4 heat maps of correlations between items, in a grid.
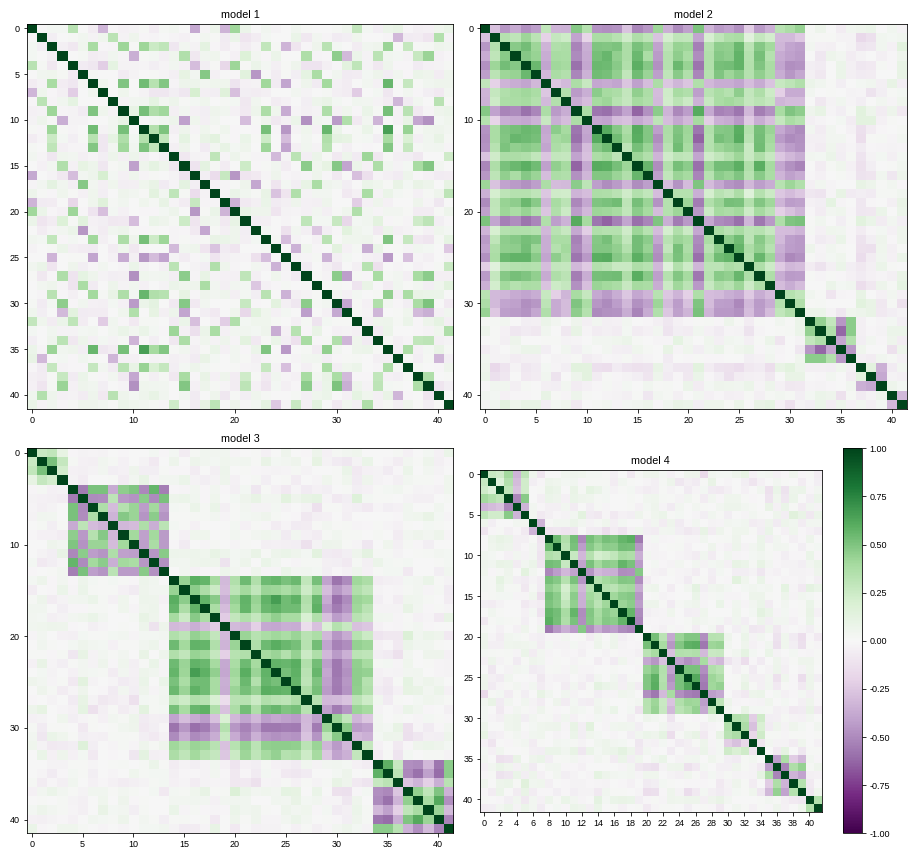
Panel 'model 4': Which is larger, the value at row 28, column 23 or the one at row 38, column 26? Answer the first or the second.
the second
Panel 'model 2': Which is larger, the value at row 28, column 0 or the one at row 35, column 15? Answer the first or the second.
the second
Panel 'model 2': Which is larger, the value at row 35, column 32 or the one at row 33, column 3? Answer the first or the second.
the second
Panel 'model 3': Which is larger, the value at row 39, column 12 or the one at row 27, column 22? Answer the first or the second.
the second
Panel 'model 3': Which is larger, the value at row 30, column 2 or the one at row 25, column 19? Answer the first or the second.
the first
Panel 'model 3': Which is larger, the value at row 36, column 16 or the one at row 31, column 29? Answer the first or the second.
the second
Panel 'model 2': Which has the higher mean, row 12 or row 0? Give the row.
12
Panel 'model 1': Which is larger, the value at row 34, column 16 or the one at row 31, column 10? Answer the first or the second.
the second
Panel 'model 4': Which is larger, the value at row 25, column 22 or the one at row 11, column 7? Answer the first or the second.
the first
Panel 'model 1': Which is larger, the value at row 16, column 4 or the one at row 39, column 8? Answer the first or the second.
the second
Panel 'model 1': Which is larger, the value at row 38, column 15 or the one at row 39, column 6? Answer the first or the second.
the first
